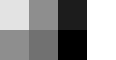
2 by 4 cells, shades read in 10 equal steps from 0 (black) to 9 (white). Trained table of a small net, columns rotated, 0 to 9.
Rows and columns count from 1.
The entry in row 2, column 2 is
4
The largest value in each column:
8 5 1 9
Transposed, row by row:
8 5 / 5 4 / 1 0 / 9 9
